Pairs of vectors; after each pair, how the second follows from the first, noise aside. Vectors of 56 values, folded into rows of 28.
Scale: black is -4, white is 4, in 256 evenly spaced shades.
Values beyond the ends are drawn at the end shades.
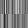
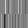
partly zeroed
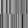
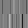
partly zeroed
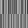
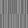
shrunk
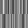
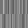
shrunk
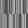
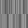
shrunk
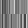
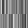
reversed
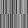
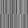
shrunk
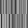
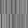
shrunk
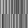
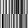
scaled up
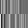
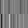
partly zeroed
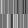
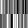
scaled up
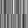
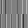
partly zeroed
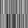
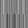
shrunk
